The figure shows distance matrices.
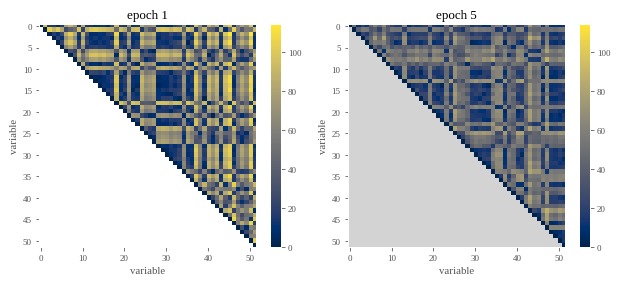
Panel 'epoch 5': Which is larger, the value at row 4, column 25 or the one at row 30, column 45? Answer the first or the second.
the first
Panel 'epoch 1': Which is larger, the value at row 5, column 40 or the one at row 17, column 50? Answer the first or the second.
the second
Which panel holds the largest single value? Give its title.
epoch 1
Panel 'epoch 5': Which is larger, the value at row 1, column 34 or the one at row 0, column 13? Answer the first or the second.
the second
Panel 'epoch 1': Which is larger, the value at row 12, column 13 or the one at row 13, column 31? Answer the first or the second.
the second
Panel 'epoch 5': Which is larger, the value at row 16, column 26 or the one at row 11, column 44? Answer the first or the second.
the first
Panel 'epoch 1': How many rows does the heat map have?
52
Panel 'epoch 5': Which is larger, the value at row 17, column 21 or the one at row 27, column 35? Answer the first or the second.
the second
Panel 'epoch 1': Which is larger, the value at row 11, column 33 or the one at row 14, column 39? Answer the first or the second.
the first
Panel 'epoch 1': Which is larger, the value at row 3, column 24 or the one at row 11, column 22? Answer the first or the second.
the first
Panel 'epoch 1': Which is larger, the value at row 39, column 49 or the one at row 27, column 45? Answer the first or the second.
the first
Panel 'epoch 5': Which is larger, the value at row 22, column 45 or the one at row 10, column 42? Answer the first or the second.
the first
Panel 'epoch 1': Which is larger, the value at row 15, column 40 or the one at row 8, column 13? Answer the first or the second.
the first
